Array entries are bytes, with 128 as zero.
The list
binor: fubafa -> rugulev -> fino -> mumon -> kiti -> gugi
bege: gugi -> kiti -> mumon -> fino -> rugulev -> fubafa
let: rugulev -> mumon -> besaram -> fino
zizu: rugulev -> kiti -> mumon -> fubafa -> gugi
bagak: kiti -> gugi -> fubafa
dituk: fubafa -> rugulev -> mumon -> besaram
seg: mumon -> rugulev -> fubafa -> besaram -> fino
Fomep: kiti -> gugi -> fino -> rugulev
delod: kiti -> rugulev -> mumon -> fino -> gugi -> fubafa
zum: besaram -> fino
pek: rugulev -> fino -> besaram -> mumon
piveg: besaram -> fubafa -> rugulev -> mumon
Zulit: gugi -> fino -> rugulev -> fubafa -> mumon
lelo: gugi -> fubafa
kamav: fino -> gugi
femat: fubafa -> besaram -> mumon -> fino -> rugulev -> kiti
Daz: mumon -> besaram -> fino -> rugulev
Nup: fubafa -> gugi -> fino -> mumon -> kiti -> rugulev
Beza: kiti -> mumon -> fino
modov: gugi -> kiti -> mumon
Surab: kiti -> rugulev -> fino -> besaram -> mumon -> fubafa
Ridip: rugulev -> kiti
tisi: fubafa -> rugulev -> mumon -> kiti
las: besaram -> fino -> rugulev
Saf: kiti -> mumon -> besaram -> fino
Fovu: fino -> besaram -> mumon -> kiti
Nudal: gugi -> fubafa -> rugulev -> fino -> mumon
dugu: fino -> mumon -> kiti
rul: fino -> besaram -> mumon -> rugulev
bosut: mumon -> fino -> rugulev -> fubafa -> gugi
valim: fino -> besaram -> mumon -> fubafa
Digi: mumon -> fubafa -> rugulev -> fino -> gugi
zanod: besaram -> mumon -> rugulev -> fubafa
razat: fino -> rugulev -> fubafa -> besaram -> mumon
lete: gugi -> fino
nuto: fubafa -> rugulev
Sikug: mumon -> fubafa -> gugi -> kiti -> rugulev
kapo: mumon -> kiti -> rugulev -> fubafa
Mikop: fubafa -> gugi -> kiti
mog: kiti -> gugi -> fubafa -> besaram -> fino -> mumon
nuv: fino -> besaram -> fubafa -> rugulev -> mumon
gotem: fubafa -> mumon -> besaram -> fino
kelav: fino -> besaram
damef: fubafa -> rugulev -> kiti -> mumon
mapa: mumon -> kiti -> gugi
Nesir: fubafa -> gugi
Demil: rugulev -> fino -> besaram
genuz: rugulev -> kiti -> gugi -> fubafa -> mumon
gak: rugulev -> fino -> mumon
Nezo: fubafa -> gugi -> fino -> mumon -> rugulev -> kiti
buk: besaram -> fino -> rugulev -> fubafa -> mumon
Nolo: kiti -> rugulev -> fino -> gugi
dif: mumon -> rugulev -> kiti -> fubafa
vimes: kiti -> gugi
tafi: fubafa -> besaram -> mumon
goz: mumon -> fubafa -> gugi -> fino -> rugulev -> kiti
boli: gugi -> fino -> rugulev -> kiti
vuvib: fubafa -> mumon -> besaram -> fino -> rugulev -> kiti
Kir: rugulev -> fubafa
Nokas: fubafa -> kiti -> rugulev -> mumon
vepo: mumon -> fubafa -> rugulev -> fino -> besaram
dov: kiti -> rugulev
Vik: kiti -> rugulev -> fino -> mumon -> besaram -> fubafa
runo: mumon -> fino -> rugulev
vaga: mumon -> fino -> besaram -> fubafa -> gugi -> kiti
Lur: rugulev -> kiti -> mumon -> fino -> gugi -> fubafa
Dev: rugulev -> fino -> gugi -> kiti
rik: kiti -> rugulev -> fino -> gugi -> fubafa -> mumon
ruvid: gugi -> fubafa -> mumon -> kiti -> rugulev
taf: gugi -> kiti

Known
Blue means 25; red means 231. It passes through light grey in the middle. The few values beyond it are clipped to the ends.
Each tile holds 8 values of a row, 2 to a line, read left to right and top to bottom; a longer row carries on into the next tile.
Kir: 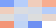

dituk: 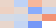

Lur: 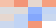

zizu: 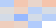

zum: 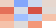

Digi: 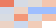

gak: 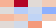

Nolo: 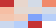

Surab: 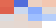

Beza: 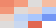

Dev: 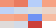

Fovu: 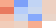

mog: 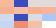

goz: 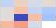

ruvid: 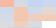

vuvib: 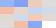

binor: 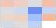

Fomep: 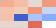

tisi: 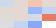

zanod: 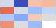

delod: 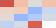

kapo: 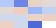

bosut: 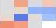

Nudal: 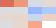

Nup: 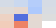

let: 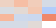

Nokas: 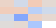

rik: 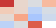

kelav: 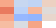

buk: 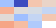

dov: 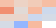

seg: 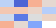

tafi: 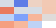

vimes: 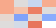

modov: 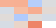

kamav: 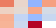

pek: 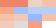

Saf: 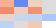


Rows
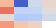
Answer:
valim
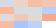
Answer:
nuto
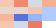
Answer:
boli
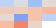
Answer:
Mikop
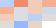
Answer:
Ridip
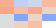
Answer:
bagak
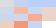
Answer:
Sikug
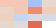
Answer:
taf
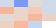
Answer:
gotem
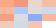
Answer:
Demil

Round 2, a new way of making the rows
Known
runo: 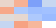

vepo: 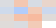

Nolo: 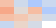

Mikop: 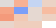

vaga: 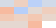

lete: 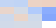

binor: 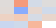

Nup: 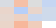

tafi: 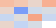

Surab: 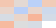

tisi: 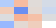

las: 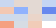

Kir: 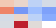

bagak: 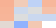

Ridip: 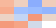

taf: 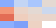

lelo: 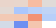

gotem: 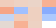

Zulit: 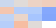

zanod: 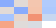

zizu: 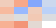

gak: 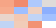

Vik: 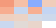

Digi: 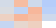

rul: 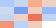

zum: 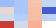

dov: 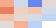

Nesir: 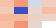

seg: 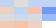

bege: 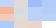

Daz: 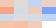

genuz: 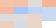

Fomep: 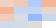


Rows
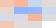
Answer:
femat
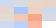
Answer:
nuv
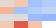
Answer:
bosut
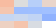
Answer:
razat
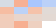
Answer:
Sikug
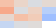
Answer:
rik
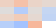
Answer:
Nudal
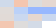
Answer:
boli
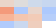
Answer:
Dev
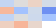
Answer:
buk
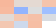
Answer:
Demil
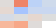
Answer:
goz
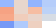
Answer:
modov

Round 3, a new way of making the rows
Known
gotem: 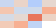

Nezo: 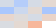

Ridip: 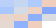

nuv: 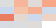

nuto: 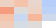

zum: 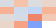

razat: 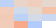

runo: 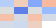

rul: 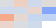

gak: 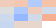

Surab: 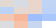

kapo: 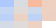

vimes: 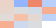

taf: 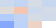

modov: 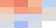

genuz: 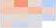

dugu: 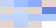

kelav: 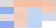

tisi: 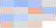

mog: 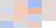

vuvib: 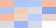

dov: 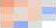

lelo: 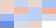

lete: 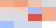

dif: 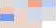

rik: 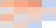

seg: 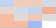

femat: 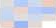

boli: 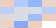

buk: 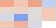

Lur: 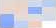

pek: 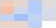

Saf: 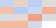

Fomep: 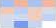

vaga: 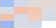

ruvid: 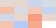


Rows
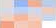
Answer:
mapa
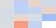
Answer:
Vik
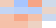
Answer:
binor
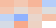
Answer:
Zulit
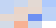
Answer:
valim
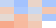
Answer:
zizu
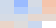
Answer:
Digi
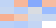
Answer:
las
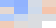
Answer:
Nolo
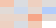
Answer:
Nup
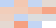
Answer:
tafi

